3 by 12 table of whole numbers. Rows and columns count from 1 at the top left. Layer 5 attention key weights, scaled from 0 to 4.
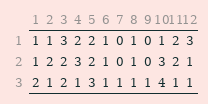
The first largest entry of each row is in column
3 4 10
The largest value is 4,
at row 3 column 10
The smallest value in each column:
1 1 2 1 2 1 0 1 0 1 1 1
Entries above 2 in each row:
2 2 2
